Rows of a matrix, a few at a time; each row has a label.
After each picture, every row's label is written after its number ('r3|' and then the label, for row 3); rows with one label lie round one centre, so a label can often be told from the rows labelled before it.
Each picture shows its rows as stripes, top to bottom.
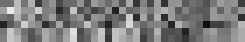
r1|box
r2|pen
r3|box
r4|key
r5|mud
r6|mud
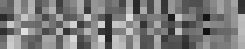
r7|box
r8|box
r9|key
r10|mud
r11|key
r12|mud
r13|mud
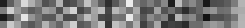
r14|key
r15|mud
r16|key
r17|mud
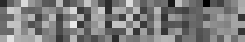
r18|key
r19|mud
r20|box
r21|mud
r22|box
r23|pen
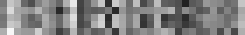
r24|mud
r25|pen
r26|mud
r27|mud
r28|pen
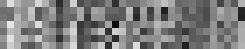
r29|pen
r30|box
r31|box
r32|pen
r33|mud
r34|pen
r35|mud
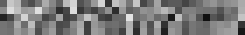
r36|mud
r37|pen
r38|key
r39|box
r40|box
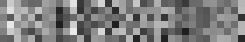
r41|mud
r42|pen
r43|box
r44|pen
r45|mud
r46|box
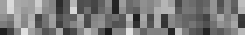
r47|pen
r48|pen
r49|box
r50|box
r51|key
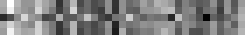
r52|pen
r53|pen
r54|key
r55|pen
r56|pen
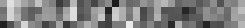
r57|pen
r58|mud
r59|mud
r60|key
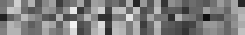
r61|box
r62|mud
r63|key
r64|mud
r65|mud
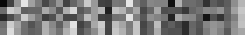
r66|key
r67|mud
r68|key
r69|mud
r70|mud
